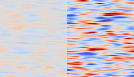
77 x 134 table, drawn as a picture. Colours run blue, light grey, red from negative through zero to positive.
On average the colour sits 50% of the way up the scale. A vertical seam about 50% of the way across splits the table, and the left part is calmer. The grain runs across in streaks. There is no overall slope.
